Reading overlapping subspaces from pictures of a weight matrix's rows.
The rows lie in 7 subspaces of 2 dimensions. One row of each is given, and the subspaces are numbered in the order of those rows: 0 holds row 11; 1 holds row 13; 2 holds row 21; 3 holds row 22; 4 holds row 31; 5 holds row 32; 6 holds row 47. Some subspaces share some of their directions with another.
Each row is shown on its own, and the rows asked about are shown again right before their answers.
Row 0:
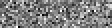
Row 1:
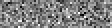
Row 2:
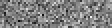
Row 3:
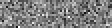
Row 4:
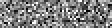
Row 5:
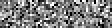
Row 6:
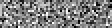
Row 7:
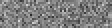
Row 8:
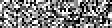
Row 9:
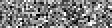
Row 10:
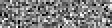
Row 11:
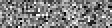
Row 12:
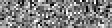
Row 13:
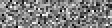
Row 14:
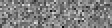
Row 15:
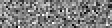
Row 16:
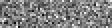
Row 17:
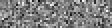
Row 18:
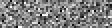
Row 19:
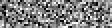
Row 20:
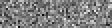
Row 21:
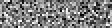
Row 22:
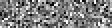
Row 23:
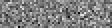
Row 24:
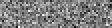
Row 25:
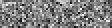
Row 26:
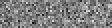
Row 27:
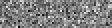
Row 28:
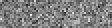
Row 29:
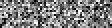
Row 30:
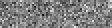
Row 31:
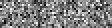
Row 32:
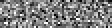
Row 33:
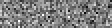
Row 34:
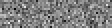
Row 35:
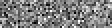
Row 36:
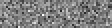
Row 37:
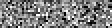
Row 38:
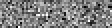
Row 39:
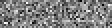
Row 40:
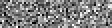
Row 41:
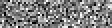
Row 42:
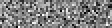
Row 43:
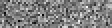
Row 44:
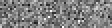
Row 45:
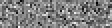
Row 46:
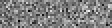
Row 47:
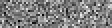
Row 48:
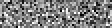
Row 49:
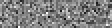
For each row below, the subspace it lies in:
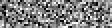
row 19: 6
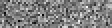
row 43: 6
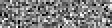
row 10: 3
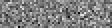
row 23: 2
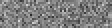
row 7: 0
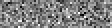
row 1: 2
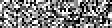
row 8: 0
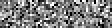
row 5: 3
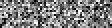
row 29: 4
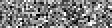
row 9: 0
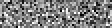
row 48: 2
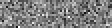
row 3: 4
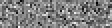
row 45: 6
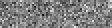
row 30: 2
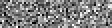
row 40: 6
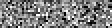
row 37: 0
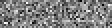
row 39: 5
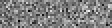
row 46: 5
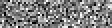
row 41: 6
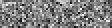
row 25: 2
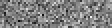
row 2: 6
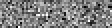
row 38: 0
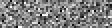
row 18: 1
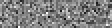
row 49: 6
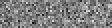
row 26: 5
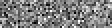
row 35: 4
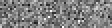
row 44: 4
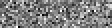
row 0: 1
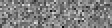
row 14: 4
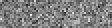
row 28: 0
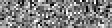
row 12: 3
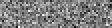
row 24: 3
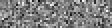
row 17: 3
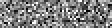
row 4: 5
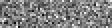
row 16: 5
